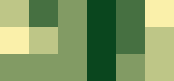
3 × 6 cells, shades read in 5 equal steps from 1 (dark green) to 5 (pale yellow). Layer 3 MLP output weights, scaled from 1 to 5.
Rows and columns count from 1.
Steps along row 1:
down up down up up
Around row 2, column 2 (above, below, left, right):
2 3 5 3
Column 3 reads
3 3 3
